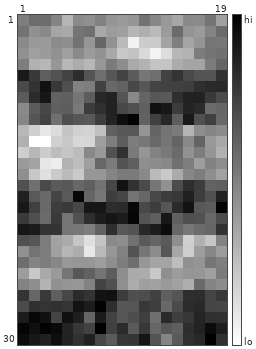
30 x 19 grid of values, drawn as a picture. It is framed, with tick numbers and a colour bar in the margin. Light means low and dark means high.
Grain: streaks across. Stripes: horizontal, repeating 3 times. Ninth with the lowest average: middle left.
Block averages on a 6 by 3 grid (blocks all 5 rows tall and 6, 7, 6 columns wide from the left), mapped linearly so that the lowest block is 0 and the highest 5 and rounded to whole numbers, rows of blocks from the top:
212
444
022
444
222
544
